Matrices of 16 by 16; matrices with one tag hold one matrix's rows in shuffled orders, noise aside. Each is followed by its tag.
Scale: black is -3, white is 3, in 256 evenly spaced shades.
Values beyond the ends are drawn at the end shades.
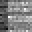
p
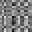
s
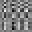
s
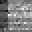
p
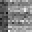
p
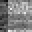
p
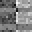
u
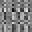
s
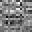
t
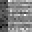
p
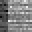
p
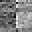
u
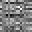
t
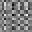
s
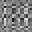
s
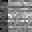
p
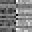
u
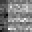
p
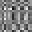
s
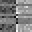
u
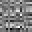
t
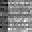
p
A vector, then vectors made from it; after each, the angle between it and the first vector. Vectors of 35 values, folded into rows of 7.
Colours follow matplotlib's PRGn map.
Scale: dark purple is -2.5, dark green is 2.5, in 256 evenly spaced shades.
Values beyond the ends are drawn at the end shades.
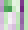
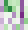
nearly parallel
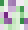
partly opposed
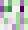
nearly parallel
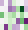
partly opposed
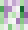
nearly opposite
